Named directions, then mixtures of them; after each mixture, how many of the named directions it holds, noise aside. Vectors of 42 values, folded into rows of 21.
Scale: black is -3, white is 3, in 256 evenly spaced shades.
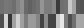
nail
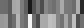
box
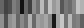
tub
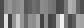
one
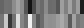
two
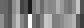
two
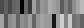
one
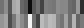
one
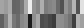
one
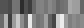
three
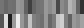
two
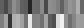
three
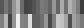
two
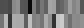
three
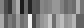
two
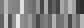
three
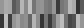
three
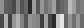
two
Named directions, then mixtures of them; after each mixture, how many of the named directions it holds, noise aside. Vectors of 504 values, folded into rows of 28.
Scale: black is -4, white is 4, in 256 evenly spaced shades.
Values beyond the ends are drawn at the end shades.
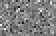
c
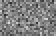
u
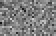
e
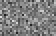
three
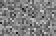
two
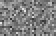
one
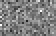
two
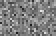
three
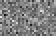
three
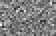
two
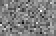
three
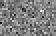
two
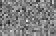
three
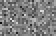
three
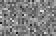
three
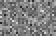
three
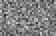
one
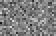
two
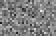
two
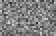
one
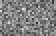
two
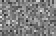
two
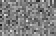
two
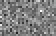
three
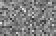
one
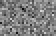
two
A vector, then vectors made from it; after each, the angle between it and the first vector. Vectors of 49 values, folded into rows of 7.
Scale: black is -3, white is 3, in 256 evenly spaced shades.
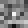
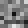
nearly opposite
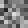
partly aligned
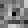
nearly opposite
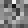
orthogonal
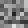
nearly opposite
